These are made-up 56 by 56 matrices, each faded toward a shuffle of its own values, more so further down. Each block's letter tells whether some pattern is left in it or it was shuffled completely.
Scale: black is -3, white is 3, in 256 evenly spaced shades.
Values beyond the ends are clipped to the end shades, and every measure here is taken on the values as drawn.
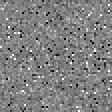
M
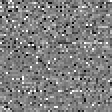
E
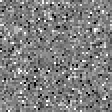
M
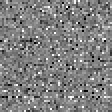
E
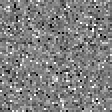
M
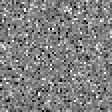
M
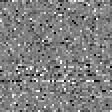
E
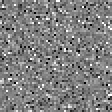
M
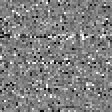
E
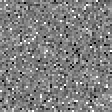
M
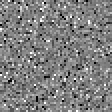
M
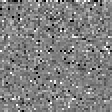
E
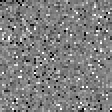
M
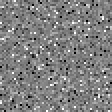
M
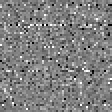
E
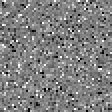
M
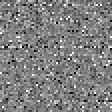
E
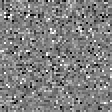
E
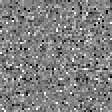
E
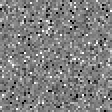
M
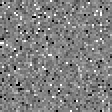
M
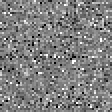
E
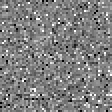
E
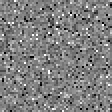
M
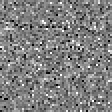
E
